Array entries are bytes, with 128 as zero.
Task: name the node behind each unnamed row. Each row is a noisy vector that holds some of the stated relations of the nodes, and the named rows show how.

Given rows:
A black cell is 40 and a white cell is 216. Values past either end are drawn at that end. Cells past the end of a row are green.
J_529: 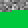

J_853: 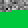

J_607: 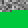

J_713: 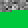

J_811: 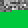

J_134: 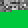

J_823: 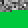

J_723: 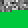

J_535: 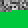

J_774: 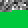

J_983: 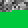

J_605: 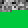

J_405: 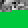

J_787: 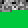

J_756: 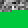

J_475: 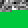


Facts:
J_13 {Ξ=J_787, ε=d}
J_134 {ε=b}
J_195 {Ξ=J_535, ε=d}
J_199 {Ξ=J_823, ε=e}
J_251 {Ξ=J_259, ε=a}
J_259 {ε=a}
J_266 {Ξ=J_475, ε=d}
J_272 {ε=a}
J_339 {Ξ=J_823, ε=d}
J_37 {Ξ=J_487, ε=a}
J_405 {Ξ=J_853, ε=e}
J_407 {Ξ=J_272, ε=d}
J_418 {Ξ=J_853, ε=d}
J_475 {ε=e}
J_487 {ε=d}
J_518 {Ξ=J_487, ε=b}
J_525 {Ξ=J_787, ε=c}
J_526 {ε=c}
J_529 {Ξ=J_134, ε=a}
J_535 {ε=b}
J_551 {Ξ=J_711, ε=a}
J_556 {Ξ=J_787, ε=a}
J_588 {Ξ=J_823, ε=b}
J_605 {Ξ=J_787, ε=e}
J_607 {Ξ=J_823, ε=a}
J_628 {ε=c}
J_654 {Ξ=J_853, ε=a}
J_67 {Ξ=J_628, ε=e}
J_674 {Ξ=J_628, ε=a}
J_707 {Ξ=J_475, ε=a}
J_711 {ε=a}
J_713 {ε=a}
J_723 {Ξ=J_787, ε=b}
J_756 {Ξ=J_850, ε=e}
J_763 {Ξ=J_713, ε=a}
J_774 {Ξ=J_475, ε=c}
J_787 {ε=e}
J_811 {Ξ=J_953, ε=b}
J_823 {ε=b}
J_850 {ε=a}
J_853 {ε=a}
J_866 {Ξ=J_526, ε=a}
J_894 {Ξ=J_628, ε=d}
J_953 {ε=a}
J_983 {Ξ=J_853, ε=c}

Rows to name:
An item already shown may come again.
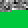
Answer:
J_266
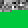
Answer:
J_67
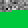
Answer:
J_853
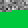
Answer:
J_654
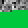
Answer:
J_199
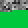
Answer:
J_407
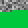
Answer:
J_607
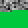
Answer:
J_339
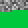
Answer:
J_556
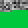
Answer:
J_894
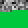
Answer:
J_605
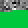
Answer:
J_487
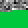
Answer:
J_266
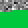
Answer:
J_707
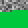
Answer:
J_607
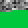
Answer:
J_418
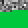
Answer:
J_588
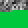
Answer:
J_526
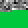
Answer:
J_266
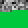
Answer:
J_605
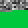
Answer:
J_195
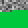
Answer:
J_607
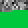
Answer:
J_525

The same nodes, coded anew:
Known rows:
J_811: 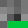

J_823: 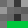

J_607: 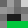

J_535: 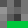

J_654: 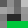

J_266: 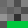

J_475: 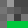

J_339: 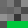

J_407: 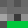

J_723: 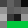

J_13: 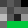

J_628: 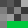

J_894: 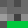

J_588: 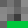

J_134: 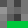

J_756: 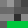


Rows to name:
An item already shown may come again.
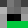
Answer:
J_556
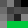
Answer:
J_787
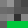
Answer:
J_67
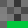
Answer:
J_487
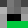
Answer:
J_556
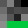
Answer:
J_787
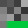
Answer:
J_628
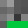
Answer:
J_405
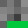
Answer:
J_588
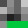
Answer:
J_853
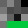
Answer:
J_605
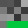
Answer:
J_526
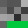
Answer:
J_774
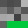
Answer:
J_983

